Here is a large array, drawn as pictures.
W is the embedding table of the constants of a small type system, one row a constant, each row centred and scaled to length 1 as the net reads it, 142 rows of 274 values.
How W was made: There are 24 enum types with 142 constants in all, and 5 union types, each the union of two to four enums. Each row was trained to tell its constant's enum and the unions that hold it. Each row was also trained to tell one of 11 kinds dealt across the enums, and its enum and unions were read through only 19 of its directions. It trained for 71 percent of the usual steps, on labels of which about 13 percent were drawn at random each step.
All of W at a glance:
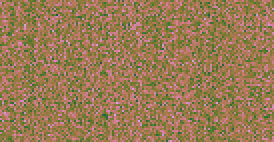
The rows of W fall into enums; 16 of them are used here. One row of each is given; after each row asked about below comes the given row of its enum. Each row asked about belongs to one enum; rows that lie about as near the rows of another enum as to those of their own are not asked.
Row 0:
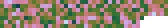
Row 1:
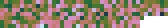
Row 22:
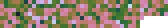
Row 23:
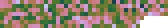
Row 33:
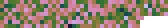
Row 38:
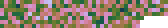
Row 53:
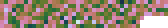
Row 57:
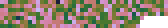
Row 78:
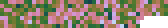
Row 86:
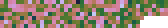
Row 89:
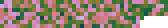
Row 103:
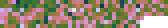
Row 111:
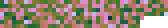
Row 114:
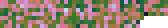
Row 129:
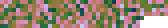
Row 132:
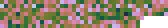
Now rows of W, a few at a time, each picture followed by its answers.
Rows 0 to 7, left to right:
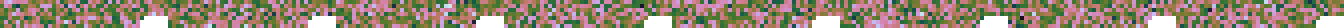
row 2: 86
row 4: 0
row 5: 114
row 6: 33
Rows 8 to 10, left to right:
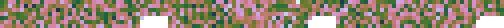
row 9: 23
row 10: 78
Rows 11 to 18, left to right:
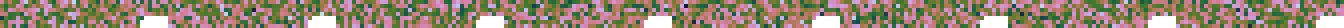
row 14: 103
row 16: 23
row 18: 1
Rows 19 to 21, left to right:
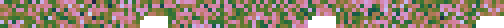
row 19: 129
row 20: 0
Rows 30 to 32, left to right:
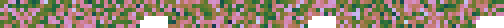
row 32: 103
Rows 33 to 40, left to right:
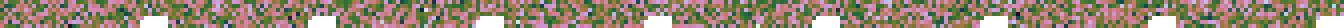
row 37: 0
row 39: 129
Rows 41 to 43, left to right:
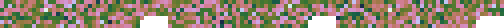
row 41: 132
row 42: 86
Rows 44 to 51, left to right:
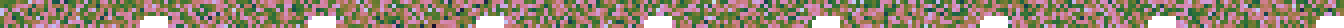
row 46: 53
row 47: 132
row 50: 89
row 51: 89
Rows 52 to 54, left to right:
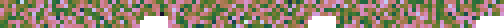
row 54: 38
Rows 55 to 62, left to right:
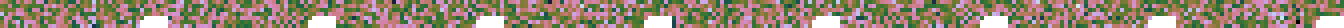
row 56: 89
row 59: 23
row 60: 1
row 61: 33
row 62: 114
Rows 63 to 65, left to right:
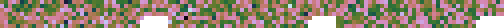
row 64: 103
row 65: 38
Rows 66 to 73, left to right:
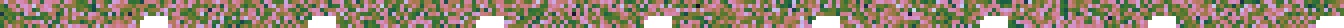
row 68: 57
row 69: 132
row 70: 111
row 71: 1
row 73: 33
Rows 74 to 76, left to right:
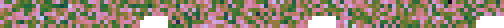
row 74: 103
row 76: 0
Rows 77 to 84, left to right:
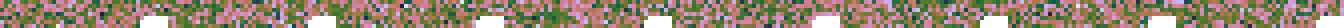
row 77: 132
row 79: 114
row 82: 86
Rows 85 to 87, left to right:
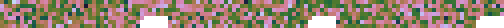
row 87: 111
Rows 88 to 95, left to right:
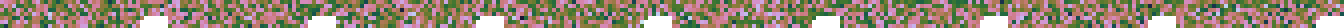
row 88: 129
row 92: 114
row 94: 89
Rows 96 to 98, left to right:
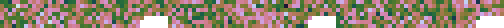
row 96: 22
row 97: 23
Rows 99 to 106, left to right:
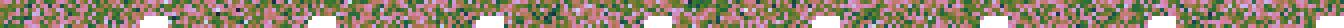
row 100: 86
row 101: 38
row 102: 23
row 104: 132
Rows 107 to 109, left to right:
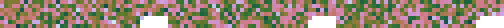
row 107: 53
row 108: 57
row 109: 38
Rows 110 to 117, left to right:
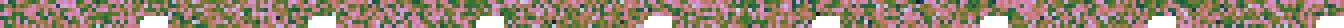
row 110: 33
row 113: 0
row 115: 111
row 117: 103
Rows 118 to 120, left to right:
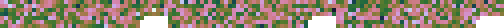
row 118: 129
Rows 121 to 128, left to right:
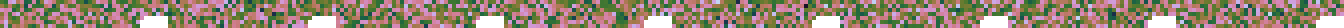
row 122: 33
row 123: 132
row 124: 86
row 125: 33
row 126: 89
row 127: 38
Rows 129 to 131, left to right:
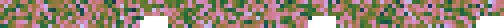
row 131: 23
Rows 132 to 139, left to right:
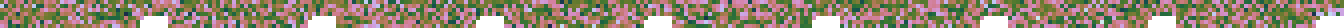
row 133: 57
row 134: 86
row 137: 103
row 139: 1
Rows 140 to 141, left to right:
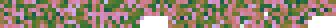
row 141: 38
